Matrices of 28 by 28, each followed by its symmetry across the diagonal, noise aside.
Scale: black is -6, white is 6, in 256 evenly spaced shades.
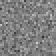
antisymmetric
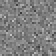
antisymmetric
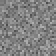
symmetric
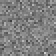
neither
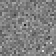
symmetric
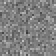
neither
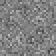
symmetric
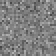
antisymmetric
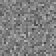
antisymmetric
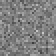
antisymmetric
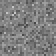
symmetric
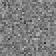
neither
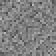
symmetric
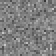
neither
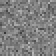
neither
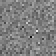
antisymmetric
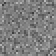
symmetric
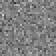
antisymmetric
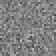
neither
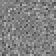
symmetric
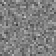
antisymmetric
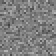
neither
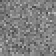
neither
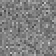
neither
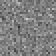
antisymmetric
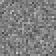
symmetric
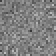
symmetric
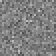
neither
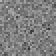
symmetric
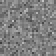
antisymmetric
